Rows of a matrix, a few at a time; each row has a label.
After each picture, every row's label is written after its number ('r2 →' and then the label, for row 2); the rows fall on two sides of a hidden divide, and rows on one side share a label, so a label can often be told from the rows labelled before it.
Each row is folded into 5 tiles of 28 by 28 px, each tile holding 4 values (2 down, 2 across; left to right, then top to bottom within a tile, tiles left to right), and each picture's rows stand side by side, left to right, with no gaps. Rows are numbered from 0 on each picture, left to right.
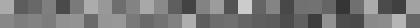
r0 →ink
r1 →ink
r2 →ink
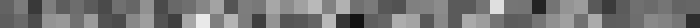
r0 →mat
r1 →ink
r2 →ink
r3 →ink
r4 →ink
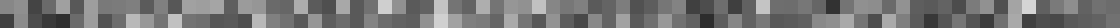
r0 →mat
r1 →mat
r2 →mat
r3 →mat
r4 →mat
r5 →mat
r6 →ink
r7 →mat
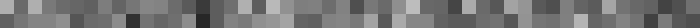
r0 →ink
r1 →ink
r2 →ink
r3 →mat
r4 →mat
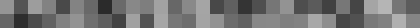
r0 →ink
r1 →mat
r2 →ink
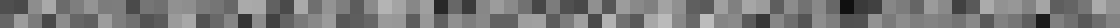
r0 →mat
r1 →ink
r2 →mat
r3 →ink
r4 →ink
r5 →mat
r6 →mat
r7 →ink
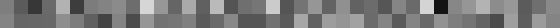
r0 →mat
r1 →ink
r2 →mat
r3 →ink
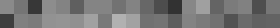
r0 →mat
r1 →mat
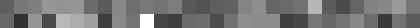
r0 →mat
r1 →ink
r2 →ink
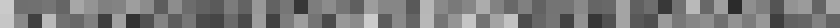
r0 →ink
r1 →ink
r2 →mat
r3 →ink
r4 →mat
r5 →mat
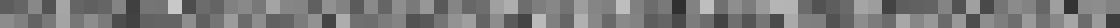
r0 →mat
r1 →ink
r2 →mat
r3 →ink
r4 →mat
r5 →ink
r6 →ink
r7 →ink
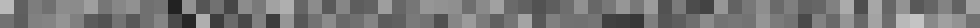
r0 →ink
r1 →mat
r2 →ink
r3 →ink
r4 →mat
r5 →mat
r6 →ink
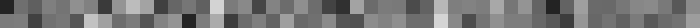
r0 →mat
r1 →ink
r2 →ink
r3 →mat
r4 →mat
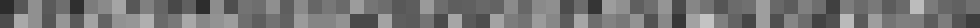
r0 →mat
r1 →ink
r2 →mat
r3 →ink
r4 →mat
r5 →mat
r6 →ink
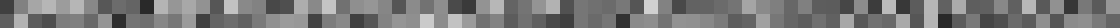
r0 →mat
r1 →mat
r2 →mat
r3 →ink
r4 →mat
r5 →mat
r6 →mat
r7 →mat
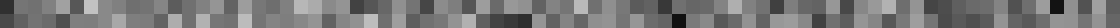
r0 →mat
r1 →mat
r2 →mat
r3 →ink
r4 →mat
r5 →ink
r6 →mat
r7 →mat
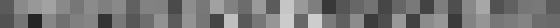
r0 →mat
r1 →mat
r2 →ink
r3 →mat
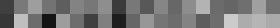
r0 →mat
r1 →mat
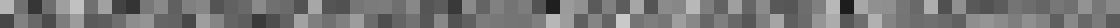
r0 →mat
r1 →mat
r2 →ink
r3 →mat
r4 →ink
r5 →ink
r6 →mat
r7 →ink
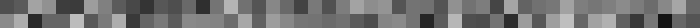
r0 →mat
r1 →mat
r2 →ink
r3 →mat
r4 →ink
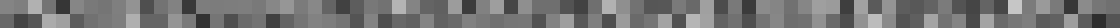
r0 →ink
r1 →ink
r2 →ink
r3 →ink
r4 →mat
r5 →ink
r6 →mat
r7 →ink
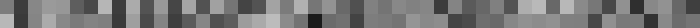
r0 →ink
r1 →mat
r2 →mat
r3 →ink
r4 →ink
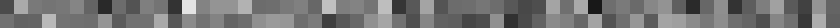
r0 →mat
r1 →mat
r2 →mat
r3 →ink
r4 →mat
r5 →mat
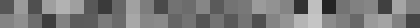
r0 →mat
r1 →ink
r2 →ink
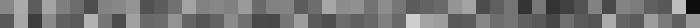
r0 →mat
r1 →mat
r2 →mat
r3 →mat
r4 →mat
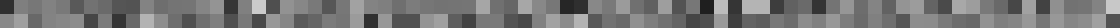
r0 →mat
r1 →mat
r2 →ink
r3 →mat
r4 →mat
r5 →mat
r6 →ink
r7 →ink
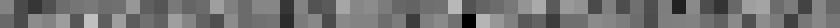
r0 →ink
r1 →ink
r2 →mat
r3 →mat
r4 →ink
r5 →mat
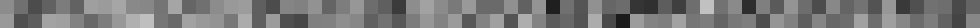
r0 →ink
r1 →ink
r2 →ink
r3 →mat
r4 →ink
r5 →ink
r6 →mat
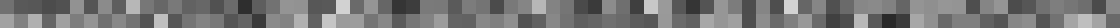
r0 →ink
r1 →mat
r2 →mat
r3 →mat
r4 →mat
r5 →mat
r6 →mat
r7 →ink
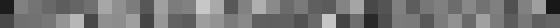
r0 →mat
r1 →mat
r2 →ink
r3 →mat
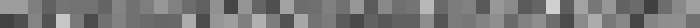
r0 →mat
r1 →ink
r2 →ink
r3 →ink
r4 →mat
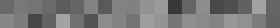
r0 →mat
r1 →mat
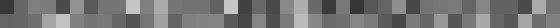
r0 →ink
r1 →mat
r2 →mat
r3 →mat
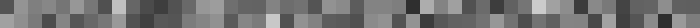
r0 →mat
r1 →mat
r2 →mat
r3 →ink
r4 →ink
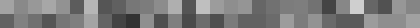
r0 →mat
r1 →ink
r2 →ink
